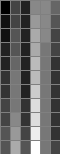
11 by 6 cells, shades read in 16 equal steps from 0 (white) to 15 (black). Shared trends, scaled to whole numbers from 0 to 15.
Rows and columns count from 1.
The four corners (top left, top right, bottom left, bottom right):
15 9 10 11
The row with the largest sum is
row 1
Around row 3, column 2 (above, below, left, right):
11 10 14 13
